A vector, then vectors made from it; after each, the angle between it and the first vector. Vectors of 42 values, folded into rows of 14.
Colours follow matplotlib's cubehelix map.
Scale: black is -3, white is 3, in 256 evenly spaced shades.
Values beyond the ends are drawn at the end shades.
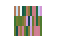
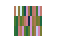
nearly parallel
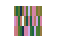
partly opposed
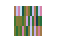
nearly parallel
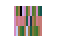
nearly opposite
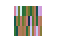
nearly parallel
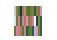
orthogonal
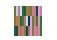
nearly parallel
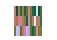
partly opposed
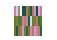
nearly parallel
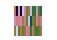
nearly opposite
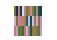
nearly opposite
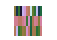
nearly opposite
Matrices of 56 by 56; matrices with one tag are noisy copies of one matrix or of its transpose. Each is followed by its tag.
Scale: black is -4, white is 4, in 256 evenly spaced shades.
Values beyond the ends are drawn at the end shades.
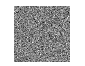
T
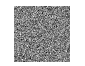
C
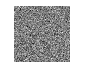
T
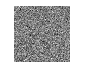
T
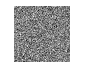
C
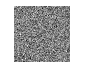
C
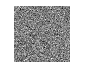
T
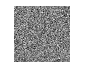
C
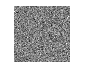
T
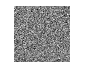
C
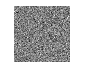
T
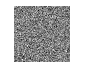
C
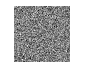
C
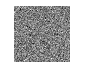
T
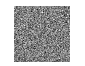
C
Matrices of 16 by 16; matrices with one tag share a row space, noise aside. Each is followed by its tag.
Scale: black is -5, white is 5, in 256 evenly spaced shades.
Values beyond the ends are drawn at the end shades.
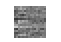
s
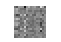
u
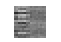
s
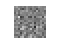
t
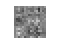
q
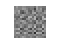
t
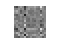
u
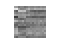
s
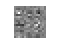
q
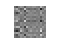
u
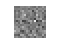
t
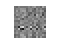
t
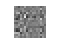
u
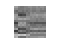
s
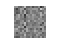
u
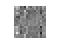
u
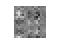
q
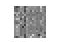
u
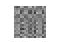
t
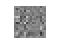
u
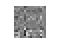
u
